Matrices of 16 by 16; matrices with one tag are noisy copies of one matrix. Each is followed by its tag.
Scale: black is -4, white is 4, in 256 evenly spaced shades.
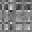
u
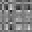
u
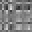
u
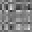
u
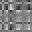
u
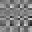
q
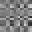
q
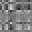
u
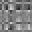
u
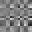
q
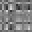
u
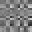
q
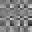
q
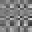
q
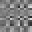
q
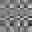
q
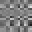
q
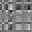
u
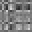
u
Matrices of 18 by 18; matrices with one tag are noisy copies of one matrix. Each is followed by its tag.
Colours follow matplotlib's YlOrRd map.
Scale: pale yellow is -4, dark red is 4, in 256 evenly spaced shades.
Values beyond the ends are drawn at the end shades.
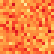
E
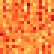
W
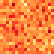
E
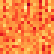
W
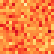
E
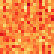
W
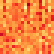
W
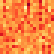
W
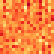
W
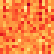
W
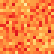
E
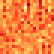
W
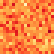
E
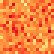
E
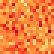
E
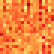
W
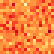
E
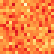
E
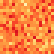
E
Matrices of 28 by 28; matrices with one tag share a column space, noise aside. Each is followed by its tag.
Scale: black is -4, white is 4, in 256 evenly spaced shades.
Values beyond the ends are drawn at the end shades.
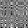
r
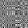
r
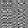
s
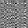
s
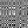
r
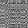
s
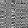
s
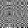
r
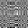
r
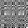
r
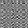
s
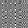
s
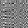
s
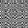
s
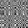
r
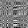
r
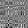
r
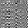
s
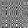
r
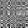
r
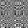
r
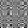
r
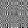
r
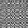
s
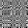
r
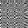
s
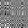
r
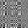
r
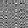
s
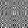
r
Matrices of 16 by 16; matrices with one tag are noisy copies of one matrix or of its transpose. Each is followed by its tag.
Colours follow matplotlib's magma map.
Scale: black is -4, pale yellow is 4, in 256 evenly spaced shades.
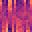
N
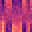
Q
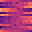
N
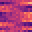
Q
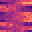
Q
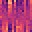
N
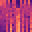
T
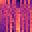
T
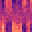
Q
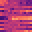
T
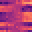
Q
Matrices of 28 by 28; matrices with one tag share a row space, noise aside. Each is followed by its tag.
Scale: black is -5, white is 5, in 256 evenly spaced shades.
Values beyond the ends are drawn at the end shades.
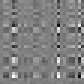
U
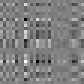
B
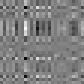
B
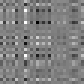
B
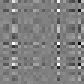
U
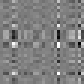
U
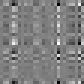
U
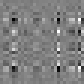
U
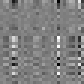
U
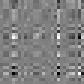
U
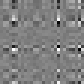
U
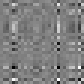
U
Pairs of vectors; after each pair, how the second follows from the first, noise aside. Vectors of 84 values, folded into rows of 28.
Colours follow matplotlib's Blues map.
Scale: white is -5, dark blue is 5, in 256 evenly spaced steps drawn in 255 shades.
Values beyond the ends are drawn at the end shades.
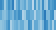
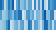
scaled up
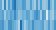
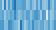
copied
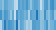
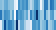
scaled up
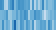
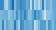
copied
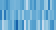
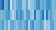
wrapped around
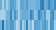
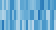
copied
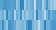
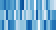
scaled up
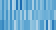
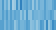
shrunk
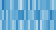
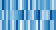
scaled up
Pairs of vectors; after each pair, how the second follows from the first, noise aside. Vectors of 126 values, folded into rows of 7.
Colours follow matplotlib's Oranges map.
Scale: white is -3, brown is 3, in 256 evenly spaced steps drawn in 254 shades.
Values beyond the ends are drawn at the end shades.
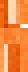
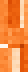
reversed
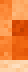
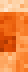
reversed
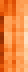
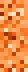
shuffled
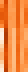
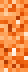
shuffled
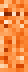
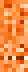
reversed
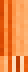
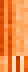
copied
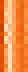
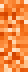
shuffled
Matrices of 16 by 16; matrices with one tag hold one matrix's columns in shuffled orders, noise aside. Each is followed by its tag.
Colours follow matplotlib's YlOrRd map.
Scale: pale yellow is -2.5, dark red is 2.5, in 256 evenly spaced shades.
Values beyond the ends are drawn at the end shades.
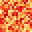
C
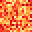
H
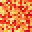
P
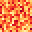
P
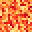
P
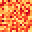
H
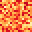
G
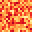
C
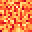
C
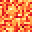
H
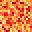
C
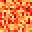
C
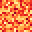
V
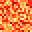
V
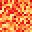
V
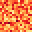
V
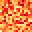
V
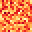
V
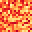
V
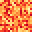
H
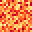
G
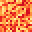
H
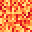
P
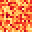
P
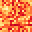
H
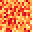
C
